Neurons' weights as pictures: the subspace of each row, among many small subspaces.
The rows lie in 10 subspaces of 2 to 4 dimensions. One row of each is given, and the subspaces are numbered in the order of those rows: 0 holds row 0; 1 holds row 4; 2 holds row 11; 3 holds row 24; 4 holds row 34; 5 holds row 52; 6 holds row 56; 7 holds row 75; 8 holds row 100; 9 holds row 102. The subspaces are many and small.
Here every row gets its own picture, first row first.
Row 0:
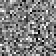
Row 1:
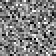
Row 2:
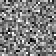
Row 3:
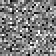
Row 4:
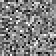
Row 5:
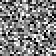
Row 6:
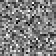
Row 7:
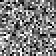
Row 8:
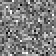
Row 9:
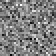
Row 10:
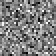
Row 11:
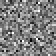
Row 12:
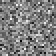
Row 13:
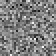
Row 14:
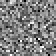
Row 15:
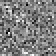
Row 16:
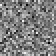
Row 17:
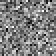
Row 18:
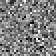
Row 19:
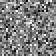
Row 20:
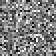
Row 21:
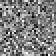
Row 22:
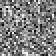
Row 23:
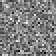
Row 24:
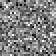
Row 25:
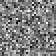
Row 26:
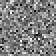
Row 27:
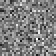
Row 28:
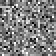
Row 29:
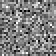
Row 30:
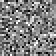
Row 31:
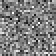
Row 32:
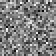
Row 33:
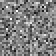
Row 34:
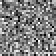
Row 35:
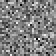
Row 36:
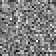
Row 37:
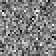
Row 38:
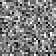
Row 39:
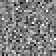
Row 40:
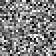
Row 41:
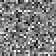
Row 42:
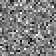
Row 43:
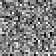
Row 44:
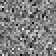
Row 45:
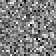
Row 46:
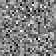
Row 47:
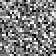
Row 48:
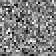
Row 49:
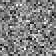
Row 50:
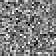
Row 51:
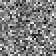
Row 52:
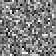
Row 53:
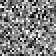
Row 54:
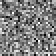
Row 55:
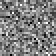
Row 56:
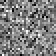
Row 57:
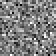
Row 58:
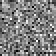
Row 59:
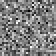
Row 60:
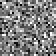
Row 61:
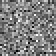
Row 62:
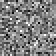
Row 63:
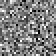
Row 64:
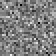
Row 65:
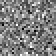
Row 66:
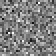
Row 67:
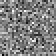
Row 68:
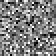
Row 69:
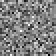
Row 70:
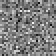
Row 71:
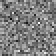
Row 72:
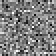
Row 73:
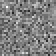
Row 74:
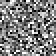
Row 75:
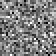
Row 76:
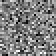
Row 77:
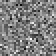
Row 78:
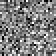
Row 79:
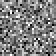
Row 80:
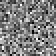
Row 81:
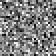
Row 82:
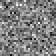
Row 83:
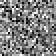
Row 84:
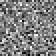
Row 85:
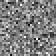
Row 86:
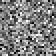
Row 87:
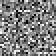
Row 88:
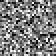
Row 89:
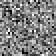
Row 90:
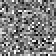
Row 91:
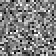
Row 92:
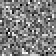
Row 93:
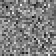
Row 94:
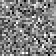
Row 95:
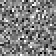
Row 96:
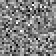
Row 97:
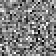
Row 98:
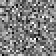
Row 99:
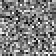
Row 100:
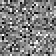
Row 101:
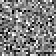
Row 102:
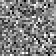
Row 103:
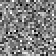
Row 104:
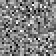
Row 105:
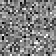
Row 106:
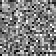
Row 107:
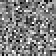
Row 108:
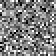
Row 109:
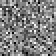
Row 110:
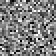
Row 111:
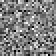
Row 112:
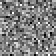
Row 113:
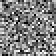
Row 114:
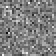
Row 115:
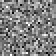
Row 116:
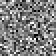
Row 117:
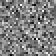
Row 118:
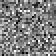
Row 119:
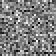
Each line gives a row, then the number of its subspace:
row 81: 4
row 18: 1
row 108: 2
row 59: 0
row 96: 0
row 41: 5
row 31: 7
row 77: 7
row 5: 4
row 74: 5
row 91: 5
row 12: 3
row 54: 4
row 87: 6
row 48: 2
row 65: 6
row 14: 5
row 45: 1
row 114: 6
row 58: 4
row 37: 2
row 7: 0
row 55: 7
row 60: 4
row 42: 2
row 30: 1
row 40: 9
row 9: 7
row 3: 8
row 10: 6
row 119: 7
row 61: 7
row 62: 1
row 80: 0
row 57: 4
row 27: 0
